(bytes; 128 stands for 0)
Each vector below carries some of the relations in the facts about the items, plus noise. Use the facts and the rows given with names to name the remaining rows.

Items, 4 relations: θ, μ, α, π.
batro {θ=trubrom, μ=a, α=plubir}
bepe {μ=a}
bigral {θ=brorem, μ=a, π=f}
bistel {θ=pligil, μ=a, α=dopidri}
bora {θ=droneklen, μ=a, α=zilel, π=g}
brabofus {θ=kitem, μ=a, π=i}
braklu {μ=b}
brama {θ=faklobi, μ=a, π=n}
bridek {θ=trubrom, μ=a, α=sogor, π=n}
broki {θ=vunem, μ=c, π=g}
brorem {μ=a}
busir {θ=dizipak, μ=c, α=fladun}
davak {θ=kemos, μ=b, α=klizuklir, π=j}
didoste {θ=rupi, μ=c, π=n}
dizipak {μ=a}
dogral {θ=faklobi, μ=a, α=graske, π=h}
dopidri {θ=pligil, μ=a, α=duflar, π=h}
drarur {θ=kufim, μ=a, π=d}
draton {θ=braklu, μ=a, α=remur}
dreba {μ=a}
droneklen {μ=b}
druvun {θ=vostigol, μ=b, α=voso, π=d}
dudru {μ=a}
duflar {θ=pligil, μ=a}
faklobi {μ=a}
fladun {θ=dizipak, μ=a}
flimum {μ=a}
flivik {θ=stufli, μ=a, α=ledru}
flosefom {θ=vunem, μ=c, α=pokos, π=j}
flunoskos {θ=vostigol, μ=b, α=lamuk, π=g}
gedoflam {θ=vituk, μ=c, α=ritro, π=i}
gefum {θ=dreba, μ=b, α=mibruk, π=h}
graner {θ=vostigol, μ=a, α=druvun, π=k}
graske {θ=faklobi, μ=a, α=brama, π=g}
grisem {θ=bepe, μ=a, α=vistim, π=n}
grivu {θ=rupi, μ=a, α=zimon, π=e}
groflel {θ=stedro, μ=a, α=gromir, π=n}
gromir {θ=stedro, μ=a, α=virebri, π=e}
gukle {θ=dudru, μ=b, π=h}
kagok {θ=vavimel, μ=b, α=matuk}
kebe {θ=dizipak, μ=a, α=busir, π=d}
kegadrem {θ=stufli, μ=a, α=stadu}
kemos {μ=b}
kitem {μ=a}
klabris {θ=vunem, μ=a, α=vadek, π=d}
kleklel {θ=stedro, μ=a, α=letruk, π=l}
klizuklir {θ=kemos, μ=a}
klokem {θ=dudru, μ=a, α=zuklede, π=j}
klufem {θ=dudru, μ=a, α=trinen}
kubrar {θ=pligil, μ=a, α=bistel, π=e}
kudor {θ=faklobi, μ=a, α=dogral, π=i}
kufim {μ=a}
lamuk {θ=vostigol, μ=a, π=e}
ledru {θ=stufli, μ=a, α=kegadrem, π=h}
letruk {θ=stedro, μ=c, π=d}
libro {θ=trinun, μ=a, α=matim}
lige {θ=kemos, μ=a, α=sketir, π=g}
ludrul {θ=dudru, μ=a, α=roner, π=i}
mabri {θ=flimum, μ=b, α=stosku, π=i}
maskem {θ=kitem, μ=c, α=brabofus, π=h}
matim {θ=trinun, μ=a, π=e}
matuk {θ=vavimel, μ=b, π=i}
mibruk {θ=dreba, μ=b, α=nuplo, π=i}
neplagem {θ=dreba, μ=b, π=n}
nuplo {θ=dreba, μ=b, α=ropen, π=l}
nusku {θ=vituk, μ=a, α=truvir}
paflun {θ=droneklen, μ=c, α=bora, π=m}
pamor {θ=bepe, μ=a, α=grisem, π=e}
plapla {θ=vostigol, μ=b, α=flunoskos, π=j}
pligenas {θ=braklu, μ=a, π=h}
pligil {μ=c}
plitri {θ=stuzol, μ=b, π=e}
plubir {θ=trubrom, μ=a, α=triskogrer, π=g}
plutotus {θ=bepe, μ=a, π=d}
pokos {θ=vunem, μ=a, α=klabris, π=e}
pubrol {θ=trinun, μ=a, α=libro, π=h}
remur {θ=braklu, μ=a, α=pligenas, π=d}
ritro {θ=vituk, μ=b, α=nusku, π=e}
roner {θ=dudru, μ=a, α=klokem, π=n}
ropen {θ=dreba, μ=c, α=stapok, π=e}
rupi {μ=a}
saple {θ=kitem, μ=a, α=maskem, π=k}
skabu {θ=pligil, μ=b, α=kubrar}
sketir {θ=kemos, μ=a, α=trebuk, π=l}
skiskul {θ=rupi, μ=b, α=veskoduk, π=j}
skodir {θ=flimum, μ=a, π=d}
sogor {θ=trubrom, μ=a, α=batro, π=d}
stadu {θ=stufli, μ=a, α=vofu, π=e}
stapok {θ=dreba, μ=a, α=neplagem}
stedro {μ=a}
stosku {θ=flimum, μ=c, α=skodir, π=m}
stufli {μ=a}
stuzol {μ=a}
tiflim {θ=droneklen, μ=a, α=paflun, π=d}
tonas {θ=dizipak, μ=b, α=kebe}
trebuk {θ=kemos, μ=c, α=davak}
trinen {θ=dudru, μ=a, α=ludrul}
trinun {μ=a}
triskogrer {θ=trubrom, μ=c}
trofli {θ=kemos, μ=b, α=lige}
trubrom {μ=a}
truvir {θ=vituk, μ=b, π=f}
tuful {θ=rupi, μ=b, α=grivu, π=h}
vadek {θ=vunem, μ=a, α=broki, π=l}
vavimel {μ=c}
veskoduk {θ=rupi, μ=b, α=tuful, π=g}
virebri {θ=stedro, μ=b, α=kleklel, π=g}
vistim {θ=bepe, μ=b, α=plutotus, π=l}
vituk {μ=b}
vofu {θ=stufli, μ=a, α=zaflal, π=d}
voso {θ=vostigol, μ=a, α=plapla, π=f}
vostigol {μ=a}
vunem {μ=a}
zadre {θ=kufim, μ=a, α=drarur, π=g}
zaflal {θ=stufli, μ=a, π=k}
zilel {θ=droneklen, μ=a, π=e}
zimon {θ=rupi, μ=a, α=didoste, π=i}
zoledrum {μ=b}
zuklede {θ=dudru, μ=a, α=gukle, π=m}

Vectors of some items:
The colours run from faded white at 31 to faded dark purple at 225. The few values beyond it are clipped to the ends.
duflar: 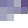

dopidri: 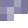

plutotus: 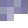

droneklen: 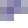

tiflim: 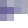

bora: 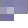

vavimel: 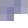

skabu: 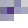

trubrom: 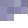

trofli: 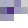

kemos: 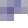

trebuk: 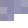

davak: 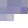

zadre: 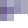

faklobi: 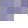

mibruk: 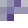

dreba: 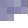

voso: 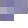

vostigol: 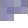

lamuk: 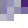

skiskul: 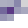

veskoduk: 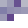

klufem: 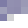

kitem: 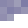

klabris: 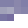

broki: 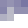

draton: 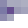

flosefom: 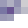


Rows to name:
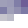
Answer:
neplagem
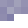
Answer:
ropen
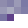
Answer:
matim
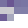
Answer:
ludrul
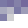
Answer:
dudru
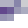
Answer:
gefum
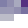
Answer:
klizuklir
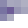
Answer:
kudor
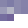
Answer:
pligenas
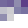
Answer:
klokem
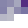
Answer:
zaflal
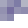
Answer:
zoledrum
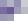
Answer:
gedoflam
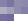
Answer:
brabofus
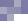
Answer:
fladun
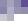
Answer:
didoste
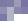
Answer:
plubir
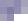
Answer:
pligil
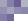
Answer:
virebri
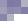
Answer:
truvir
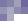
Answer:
brama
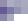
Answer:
pubrol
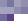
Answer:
sketir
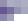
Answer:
graner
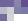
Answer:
roner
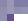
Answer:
grisem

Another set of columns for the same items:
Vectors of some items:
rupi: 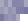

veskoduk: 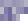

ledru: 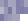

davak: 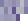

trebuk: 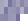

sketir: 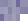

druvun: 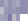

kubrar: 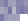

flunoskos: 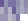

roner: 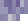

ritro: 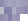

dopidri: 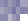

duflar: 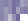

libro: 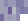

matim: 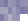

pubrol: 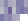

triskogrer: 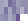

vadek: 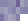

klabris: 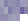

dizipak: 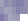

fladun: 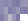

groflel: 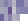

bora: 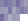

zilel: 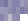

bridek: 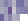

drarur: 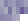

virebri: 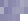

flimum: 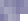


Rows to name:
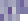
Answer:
flivik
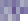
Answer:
vofu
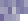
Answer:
lige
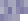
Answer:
dogral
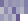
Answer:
plapla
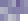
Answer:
voso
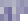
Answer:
mabri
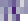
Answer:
gukle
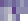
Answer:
lamuk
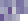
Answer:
zadre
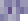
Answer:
trinen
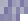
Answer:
busir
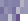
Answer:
stapok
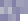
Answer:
plitri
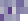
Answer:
saple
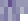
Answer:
broki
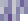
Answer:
flosefom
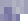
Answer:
mibruk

